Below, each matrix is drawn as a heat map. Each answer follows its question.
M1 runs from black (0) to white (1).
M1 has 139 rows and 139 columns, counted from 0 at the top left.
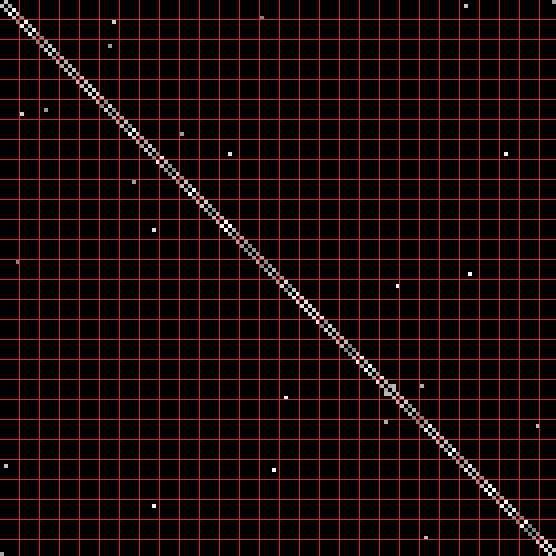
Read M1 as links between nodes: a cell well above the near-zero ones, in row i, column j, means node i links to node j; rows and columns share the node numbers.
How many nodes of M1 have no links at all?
0
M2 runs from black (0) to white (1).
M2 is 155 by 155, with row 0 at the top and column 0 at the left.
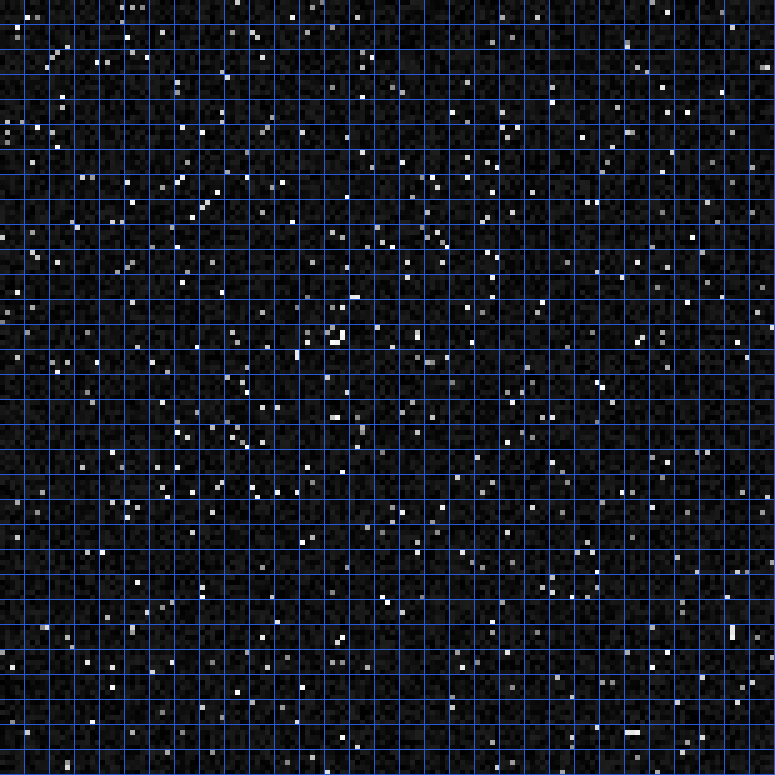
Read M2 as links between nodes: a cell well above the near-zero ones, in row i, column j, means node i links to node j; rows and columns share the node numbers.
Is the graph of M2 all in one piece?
no
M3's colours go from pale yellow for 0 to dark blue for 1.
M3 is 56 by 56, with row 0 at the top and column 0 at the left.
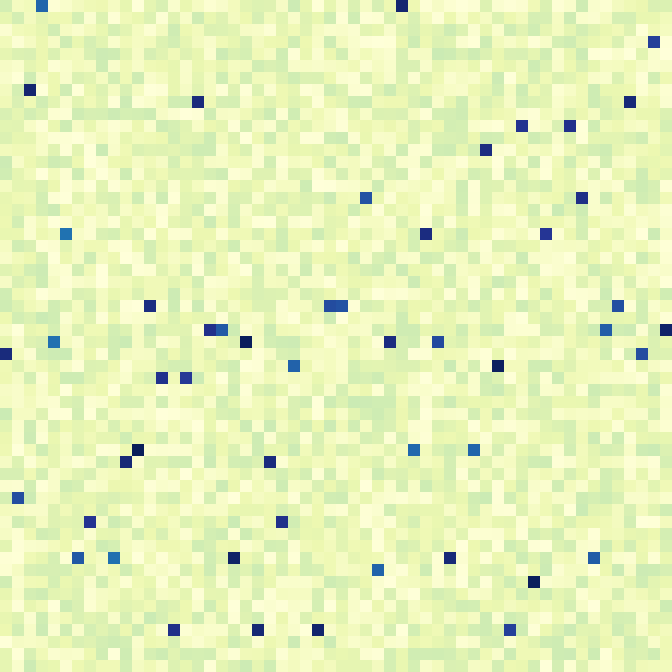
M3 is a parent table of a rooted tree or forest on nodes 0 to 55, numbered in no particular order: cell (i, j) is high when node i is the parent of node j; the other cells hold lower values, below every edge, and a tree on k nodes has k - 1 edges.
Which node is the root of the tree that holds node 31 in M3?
38
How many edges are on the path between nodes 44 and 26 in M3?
5
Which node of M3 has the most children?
46
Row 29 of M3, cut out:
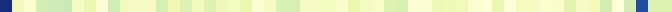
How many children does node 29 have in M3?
2
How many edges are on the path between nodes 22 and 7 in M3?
4
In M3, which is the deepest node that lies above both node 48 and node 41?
16
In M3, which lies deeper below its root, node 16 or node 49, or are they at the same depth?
the same depth
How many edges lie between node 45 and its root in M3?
2
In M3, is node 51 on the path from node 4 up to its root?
no
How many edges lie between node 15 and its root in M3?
4
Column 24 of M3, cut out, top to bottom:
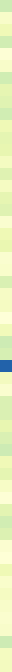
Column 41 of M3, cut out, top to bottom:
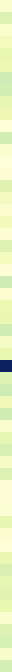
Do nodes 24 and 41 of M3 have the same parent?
yes
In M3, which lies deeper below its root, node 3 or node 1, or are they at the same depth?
node 1
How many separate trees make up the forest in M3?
5
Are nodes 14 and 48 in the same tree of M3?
yes
